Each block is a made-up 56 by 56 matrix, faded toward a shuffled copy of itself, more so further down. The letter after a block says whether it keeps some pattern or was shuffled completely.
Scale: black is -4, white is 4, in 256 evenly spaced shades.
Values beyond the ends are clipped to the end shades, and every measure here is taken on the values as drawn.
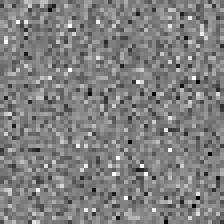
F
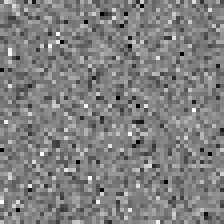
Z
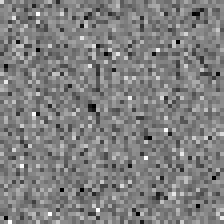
F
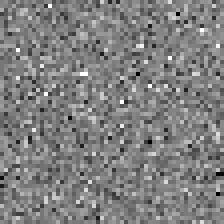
F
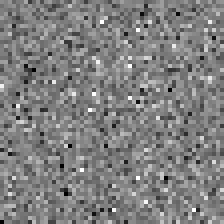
Z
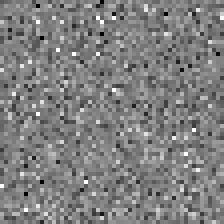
F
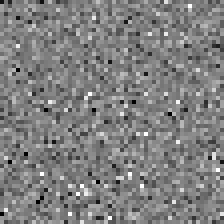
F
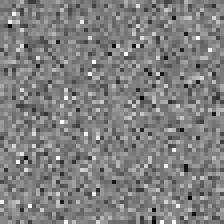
Z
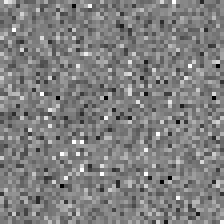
F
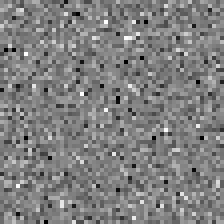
Z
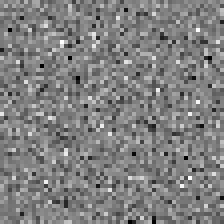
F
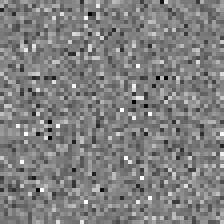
F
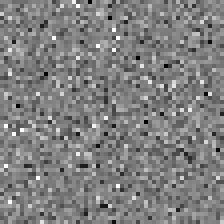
F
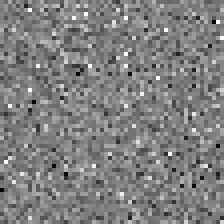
F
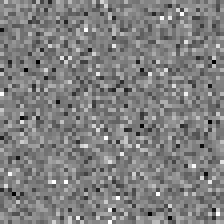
Z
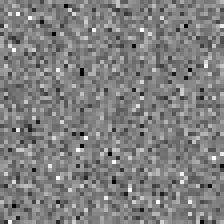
F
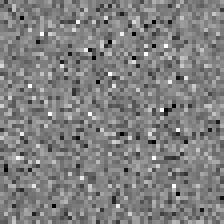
F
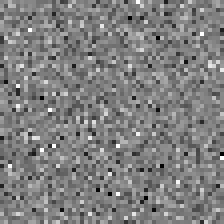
Z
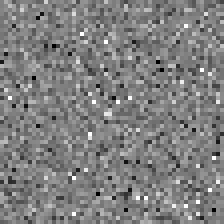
Z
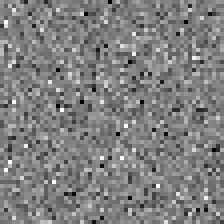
Z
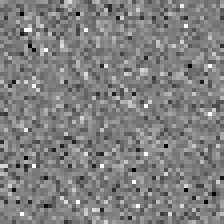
Z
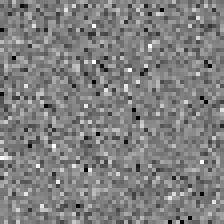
Z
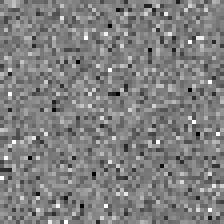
Z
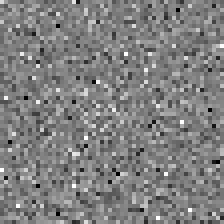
Z
